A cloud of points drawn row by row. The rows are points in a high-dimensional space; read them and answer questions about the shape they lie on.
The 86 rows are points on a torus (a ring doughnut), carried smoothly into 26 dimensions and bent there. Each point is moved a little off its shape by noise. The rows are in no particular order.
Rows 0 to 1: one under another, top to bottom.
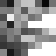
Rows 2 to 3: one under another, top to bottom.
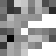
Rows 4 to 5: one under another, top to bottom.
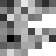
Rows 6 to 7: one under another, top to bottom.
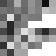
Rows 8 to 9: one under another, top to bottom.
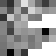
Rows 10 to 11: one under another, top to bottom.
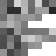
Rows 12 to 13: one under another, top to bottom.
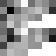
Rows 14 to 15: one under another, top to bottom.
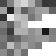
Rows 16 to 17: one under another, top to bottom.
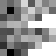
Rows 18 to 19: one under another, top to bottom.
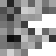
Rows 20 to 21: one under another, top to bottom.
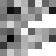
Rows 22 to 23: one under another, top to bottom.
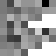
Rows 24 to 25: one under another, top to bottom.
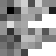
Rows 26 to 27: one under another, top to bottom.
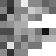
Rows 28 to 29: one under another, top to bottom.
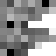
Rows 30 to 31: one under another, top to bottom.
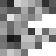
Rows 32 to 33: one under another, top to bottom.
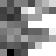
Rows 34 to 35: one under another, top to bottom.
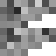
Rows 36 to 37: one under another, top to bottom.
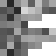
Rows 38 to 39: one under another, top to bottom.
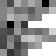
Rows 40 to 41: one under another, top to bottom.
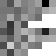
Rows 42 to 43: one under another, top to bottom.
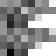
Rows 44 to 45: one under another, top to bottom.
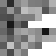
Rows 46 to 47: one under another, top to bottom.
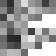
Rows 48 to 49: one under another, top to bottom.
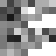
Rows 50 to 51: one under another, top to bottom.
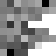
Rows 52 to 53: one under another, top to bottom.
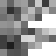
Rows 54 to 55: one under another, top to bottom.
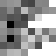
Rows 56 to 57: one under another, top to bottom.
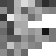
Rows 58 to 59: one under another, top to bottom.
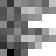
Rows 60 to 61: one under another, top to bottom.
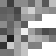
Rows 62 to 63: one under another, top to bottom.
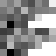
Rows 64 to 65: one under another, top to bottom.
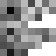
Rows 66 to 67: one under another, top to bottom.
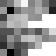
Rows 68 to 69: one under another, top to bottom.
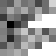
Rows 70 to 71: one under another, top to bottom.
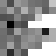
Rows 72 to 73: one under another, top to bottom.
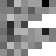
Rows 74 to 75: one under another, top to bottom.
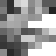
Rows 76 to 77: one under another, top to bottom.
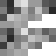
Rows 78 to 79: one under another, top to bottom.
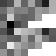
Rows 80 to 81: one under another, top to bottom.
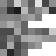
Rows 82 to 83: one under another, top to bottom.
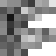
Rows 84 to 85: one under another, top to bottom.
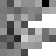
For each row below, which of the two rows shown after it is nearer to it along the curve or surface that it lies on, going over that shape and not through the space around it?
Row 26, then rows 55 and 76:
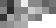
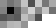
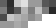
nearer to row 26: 55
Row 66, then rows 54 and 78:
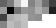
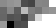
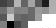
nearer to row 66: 78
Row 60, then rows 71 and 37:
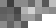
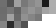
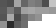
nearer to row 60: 37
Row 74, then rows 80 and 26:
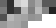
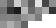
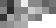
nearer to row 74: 80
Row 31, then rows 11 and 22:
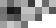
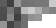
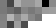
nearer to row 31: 11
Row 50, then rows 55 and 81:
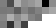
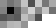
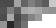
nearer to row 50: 81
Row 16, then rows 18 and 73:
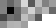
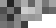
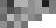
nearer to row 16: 73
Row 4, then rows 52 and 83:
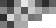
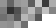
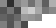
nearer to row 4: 52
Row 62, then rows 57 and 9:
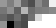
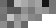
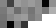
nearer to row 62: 9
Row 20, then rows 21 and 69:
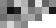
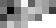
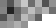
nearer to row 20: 21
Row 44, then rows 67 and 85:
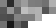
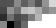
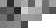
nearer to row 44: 85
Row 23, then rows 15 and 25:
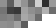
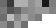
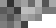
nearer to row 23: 25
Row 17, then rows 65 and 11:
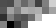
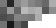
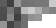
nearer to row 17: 11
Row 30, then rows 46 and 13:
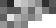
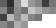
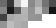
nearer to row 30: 13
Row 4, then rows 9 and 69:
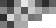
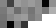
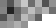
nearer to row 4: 69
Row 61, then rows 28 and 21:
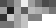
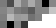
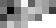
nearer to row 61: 21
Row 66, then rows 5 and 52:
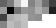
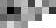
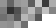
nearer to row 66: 5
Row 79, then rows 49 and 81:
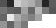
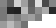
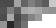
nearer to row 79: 49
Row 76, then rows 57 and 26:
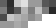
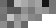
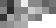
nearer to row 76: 57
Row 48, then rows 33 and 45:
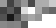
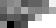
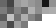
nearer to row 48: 33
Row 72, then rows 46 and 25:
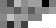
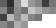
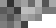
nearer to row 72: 46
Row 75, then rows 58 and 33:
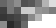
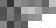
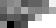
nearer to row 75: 33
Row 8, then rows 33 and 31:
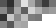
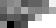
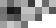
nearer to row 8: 31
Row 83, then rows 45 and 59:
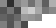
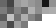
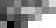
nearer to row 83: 59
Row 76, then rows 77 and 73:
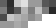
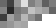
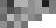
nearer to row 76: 73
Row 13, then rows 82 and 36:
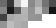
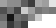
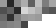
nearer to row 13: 36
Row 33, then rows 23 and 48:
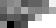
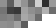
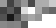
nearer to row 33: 48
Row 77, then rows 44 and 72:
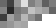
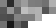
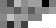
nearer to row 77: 72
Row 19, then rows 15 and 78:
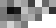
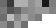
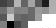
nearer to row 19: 15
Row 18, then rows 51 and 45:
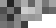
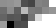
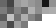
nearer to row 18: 51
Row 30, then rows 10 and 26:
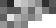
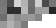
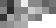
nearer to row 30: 10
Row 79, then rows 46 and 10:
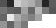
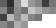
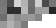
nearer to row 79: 10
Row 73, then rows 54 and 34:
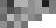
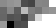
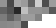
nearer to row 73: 34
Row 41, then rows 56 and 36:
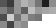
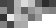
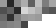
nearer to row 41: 56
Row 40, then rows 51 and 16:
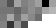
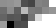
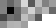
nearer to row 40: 16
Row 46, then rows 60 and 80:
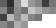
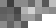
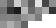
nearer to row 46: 80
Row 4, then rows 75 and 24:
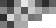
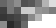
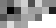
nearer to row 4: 24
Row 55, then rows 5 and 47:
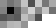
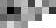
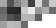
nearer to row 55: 5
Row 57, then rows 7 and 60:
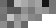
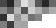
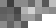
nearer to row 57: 7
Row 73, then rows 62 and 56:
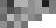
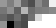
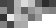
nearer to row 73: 56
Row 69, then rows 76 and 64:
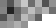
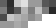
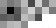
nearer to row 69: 64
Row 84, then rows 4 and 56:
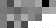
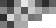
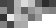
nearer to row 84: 4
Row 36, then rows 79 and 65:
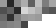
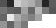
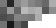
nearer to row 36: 65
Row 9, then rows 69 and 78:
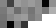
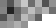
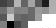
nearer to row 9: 78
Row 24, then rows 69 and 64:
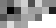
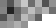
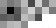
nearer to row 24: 64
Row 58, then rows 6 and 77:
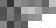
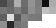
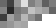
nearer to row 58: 6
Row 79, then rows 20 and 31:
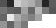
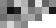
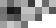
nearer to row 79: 20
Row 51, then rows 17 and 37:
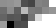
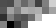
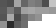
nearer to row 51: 17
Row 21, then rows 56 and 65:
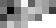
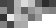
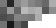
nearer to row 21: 56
